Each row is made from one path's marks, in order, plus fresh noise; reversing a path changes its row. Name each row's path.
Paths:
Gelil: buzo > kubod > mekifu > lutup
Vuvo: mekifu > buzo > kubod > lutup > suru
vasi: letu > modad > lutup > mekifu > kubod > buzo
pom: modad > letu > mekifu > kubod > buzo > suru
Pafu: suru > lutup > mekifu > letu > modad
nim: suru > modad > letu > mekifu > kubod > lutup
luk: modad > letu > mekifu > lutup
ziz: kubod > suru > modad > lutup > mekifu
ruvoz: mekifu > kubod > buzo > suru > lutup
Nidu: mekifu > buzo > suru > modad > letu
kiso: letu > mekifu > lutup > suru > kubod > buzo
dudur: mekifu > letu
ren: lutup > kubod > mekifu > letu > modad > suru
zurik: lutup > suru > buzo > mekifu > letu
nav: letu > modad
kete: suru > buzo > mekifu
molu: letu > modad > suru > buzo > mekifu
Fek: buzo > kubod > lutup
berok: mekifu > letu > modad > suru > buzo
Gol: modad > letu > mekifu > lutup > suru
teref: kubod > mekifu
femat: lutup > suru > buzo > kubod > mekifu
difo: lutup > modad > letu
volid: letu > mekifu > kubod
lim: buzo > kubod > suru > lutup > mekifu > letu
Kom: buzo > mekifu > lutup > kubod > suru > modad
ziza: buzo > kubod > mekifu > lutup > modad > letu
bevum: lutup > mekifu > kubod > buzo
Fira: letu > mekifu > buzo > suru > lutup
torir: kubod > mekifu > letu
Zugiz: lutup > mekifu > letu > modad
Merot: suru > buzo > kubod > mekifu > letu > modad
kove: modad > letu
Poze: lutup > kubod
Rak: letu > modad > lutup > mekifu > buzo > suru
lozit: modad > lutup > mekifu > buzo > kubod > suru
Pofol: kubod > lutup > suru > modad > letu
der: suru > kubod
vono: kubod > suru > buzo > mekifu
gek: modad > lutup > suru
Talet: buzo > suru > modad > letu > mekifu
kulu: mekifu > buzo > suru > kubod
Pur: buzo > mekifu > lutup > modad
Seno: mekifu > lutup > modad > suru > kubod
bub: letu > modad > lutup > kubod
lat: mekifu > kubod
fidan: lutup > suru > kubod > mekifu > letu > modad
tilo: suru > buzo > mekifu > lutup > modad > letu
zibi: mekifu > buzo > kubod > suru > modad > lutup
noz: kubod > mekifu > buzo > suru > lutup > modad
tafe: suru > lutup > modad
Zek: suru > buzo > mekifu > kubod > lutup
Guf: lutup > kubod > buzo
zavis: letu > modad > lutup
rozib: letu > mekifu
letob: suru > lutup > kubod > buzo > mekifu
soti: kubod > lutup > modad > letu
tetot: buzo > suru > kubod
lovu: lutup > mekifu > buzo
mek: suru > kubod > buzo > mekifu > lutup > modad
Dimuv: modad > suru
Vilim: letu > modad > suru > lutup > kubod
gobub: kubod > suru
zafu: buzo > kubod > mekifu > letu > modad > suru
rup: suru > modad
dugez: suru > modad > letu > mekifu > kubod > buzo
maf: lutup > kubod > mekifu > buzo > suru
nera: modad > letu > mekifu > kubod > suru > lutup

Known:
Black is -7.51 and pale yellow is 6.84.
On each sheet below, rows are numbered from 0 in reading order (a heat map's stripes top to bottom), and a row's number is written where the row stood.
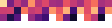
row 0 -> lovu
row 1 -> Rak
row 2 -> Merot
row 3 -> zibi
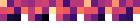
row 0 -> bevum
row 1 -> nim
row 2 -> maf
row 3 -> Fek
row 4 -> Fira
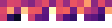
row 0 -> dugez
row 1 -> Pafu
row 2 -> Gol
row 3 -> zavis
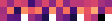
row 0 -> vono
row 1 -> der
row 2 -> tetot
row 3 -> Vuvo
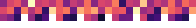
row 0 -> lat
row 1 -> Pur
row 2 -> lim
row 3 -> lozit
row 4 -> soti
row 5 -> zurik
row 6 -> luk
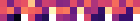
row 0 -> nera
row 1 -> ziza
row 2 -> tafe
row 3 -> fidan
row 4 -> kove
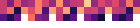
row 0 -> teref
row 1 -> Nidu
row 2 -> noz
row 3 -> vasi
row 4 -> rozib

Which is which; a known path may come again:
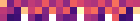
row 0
difo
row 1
molu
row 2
ziz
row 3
gek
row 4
zafu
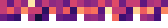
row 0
Vilim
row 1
lovu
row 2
gobub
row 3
tafe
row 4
ren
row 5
kete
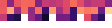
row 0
pom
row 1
tetot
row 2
Dimuv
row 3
tilo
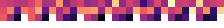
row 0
ruvoz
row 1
zibi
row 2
femat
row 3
letob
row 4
vasi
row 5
der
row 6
Pur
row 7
Kom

